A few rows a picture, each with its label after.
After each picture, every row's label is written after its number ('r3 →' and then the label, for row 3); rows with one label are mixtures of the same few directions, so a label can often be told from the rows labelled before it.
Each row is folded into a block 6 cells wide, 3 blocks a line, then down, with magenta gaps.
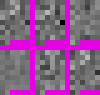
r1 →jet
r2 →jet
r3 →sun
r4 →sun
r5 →sun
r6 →jet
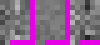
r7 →sun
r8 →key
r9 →sun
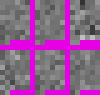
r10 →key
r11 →jet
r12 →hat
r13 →jet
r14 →key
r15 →sun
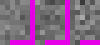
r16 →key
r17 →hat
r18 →sun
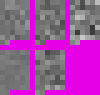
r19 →jet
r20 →jet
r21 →hat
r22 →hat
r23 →hat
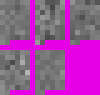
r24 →sun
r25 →sun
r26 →hat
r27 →jet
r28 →jet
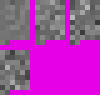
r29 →sun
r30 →key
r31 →jet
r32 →jet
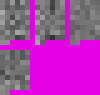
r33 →sun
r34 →sun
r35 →key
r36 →key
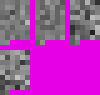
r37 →jet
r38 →sun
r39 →key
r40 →key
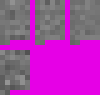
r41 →hat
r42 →sun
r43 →sun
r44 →hat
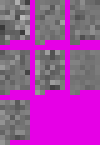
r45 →key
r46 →jet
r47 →hat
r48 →jet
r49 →sun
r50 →sun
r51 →sun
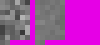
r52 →key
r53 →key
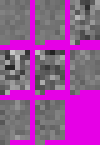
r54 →sun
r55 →key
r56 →sun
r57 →sun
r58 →hat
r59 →jet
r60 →sun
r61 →key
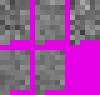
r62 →key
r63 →hat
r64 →jet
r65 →key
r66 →key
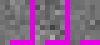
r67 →sun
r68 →key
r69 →jet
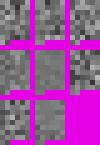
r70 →sun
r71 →hat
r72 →jet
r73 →sun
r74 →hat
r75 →key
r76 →sun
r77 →key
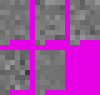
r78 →sun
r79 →hat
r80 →hat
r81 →jet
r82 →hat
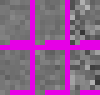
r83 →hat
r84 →hat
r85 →jet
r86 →key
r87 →hat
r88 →key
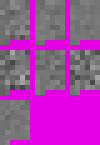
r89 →hat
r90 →hat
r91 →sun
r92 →hat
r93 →key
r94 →key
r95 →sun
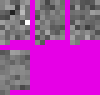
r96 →jet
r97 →jet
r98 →key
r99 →hat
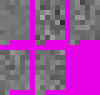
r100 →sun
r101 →jet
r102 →sun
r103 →sun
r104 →key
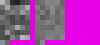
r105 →hat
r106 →sun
